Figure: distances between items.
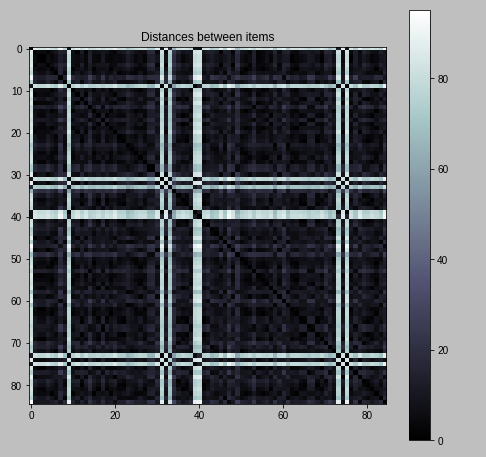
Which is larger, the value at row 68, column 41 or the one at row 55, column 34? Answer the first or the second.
the second
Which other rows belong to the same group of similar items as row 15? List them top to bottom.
1, 2, 3, 4, 5, 6, 7, 8, 10, 11, 12, 13, 14, 16, 17, 18, 19, 20, 21, 22, 23, 24, 25, 26, 27, 28, 29, 30, 32, 34, 35, 36, 37, 38, 41, 42, 43, 44, 45, 46, 47, 48, 49, 50, 51, 52, 53, 54, 55, 56, 57, 58, 59, 60, 61, 62, 63, 64, 65, 66, 67, 68, 69, 70, 71, 72, 74, 76, 77, 78, 79, 80, 81, 82, 83, 84
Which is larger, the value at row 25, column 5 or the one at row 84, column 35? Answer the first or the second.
the second
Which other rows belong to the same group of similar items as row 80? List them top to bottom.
1, 2, 3, 4, 5, 6, 7, 8, 10, 11, 12, 13, 14, 15, 16, 17, 18, 19, 20, 21, 22, 23, 24, 25, 26, 27, 28, 29, 30, 32, 34, 35, 36, 37, 38, 41, 42, 43, 44, 45, 46, 47, 48, 49, 50, 51, 52, 53, 54, 55, 56, 57, 58, 59, 60, 61, 62, 63, 64, 65, 66, 67, 68, 69, 70, 71, 72, 74, 76, 77, 78, 79, 81, 82, 83, 84
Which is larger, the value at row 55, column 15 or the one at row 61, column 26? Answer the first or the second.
the second
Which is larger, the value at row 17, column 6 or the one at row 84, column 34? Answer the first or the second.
the second
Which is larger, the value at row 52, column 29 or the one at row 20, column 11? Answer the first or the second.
the first
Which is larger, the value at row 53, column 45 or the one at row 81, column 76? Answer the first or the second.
the first
